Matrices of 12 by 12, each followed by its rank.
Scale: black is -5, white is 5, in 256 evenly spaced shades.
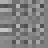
two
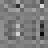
two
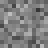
full rank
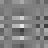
one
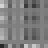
one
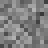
full rank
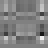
one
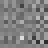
two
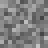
full rank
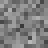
full rank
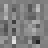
two
